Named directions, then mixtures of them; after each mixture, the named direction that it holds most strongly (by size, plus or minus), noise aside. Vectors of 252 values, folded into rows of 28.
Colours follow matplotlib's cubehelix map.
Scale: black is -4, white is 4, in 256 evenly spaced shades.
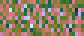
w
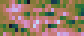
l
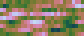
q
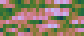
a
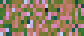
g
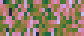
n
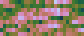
a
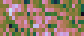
l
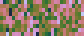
n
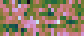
l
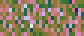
w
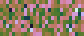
w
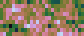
l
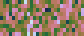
n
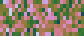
n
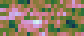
q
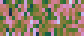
n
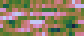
q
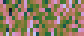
n
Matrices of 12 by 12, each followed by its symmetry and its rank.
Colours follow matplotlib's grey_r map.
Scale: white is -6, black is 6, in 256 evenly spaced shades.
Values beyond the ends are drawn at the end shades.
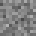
neither, full rank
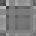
symmetric, rank one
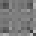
symmetric, rank two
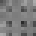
symmetric, rank two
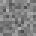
neither, full rank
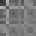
symmetric, rank two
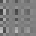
neither, rank one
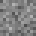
neither, full rank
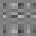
neither, rank one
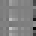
neither, rank one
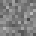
neither, full rank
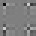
symmetric, rank one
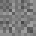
symmetric, rank two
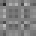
symmetric, rank one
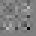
symmetric, rank two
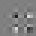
symmetric, rank one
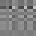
neither, rank one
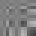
symmetric, rank one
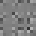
symmetric, rank two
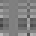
neither, rank one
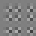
symmetric, rank one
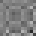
symmetric, rank two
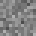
neither, full rank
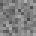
neither, full rank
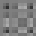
symmetric, rank one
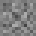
symmetric, rank two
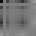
symmetric, rank one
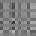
neither, rank one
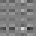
neither, rank one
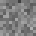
neither, full rank
